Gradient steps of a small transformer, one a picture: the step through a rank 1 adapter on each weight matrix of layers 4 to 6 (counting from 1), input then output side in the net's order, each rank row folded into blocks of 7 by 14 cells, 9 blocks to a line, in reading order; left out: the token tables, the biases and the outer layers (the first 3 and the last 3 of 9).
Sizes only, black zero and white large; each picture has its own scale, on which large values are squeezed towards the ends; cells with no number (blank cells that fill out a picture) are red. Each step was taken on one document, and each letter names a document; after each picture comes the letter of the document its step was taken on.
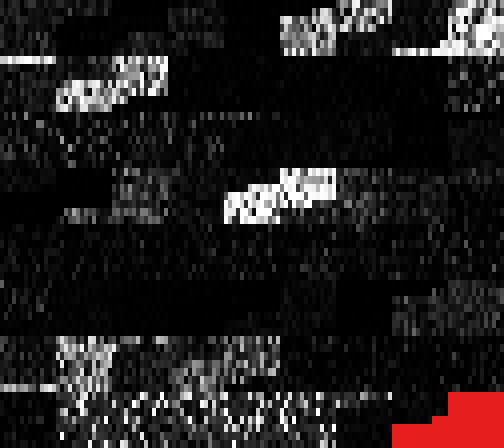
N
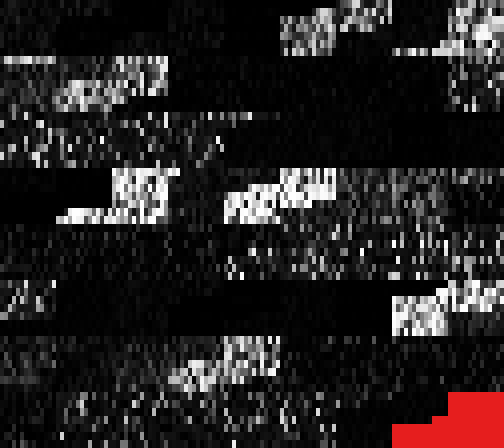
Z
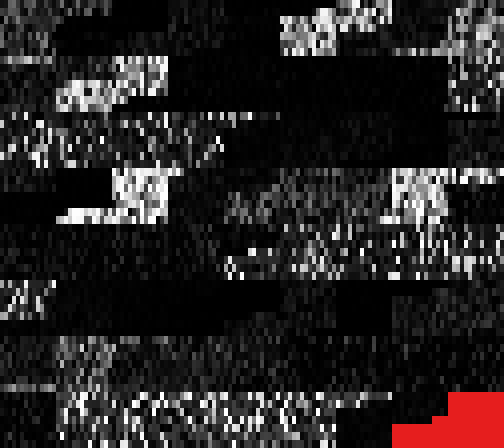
N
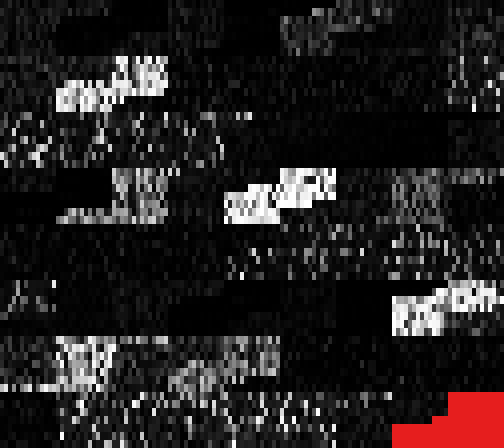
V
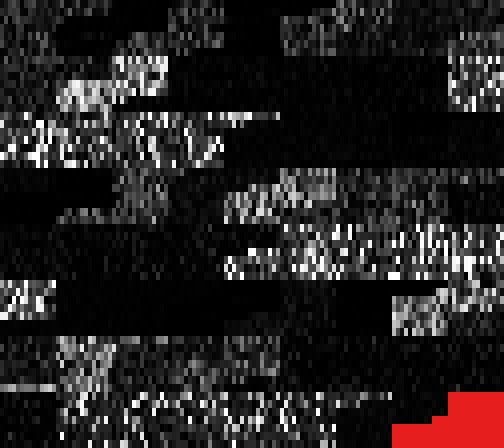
N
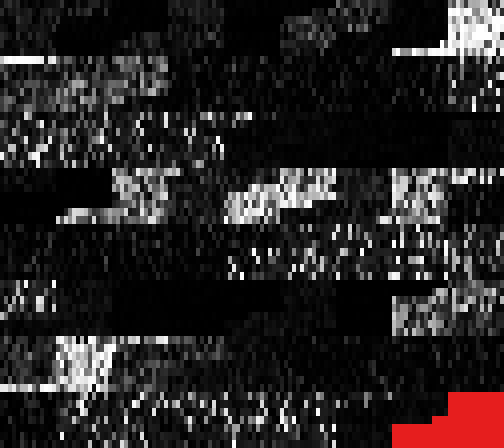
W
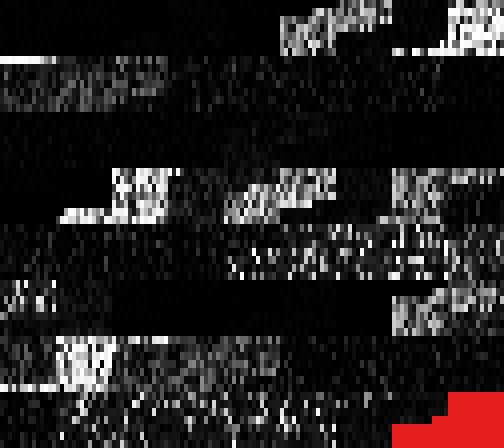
W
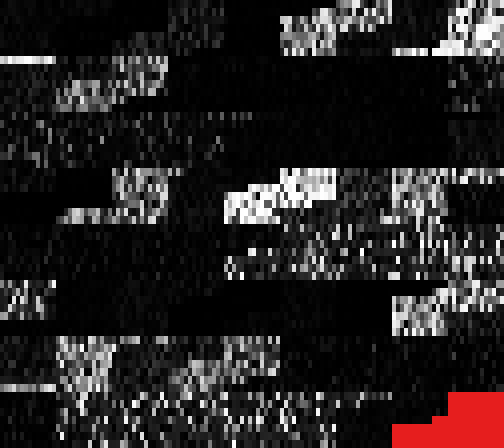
N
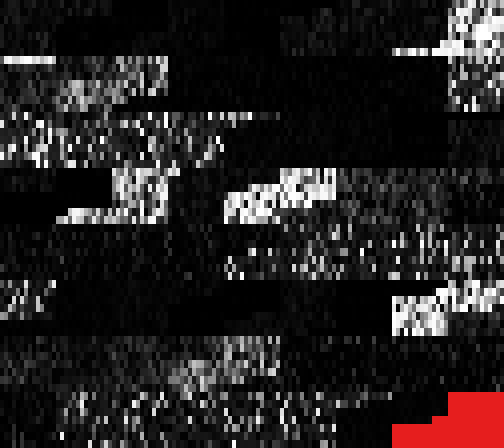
Z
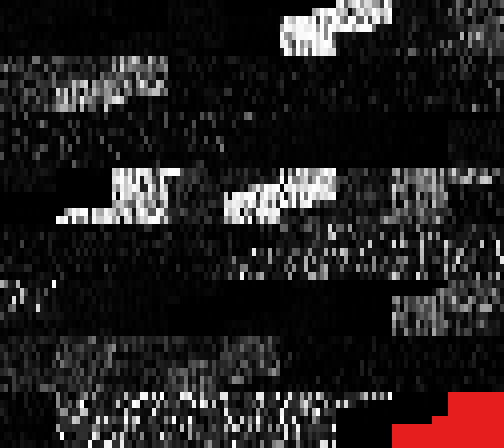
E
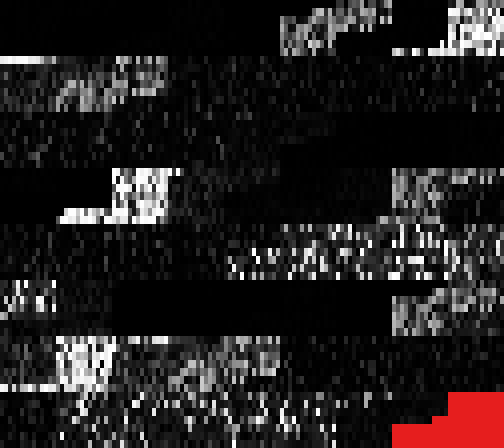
W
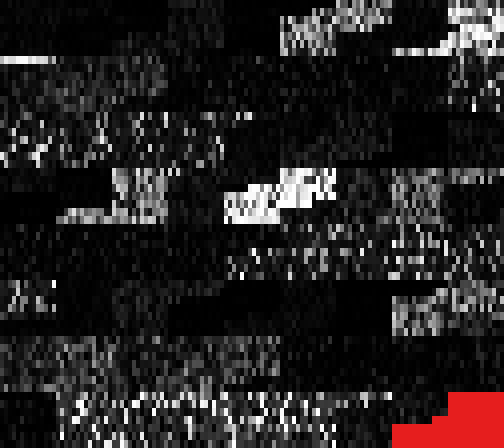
V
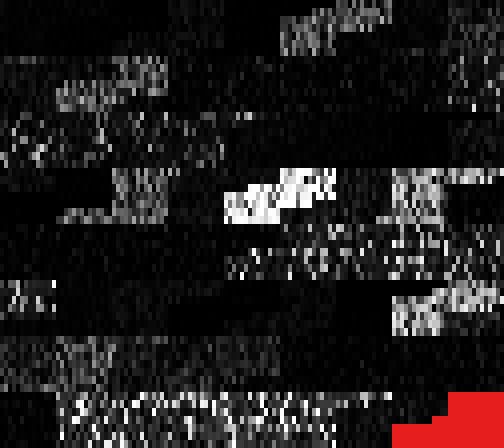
V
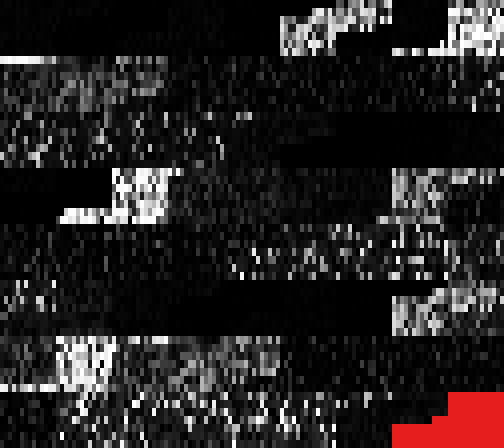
W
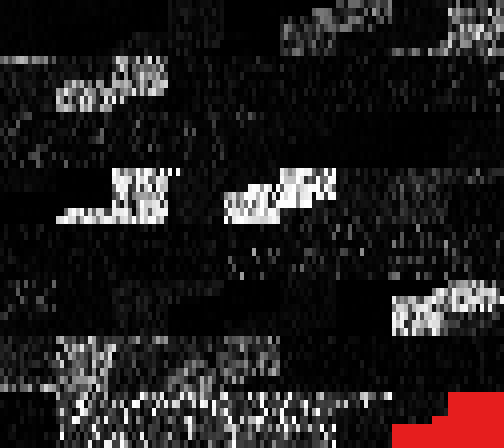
V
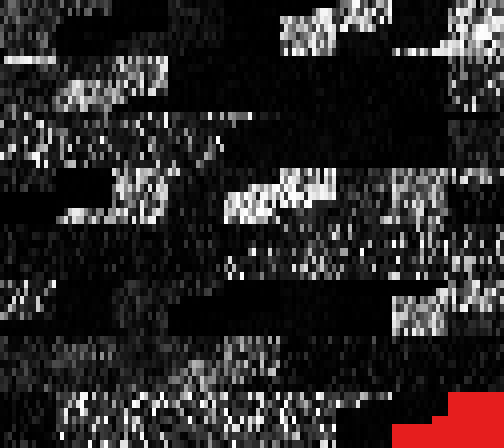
Z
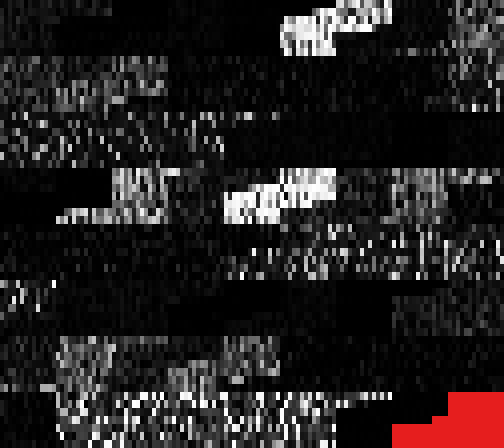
E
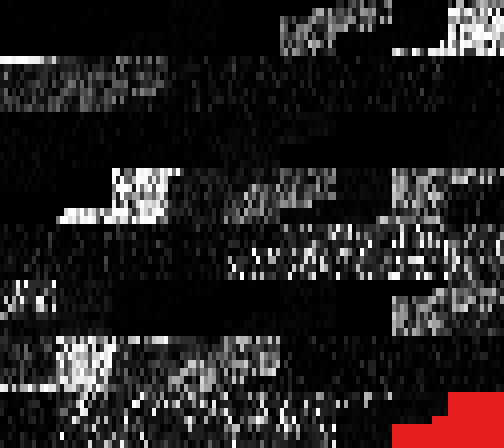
W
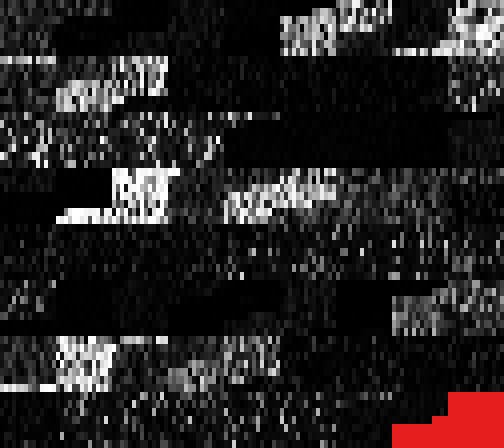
N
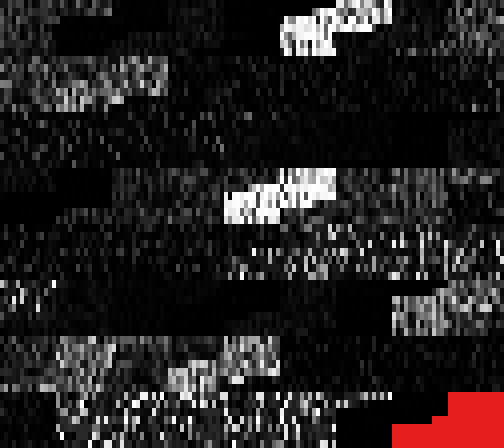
E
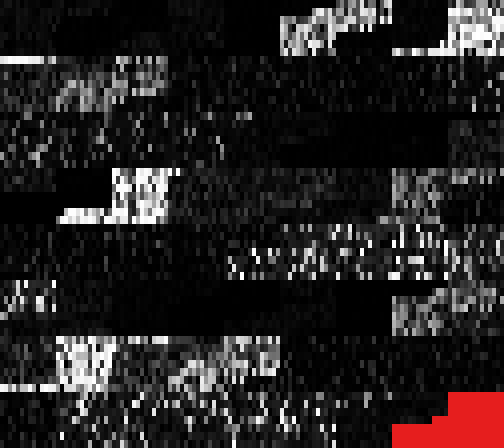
W
